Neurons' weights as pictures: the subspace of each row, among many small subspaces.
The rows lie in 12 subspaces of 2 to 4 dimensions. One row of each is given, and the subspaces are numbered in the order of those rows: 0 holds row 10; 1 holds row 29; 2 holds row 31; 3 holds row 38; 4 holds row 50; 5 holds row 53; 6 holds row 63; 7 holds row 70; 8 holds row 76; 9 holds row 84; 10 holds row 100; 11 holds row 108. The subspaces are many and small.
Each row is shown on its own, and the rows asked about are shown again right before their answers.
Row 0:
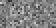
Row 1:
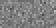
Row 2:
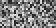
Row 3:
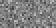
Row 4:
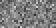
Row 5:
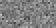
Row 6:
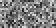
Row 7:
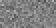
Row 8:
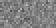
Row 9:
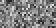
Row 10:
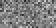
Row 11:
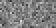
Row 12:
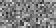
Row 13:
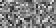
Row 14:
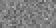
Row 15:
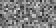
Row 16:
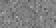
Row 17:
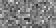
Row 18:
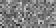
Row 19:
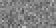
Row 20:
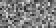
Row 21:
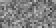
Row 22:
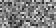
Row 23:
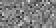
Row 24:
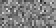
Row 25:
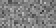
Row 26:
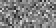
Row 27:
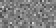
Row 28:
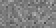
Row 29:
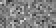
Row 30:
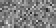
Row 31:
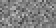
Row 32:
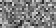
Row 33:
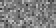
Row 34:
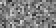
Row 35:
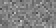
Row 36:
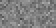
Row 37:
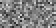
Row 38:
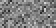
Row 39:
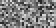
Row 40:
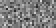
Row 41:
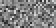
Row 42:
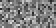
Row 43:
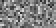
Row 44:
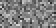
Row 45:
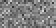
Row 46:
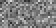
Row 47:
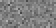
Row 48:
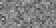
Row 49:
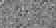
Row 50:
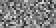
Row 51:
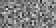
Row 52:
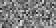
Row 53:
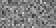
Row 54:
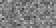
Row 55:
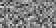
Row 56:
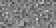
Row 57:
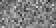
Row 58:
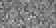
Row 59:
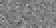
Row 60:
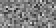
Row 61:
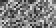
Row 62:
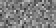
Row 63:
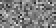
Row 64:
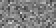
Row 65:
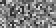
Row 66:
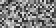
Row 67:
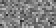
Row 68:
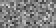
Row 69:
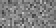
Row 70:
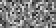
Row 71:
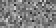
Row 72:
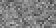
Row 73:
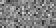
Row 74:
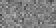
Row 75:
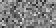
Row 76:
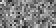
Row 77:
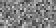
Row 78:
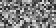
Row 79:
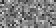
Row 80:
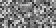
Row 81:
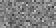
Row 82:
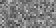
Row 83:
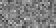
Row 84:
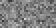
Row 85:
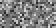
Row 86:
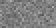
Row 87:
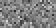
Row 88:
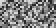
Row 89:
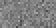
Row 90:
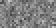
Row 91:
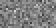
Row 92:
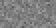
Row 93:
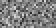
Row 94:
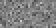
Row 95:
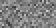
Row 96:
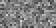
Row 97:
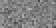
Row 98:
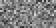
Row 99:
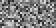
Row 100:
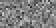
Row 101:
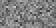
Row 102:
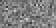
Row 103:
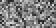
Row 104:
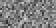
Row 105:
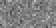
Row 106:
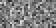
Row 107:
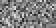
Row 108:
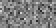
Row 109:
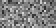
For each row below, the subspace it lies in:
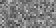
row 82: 9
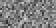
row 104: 4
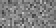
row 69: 5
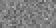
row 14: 4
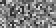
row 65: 1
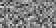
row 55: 0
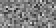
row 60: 3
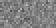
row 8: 11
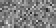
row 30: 11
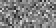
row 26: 2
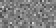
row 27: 0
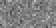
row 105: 7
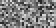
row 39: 8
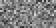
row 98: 0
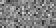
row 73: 1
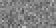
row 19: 11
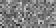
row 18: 2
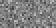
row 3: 0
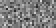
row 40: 3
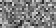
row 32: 7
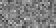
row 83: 9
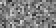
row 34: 1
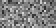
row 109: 5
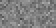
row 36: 10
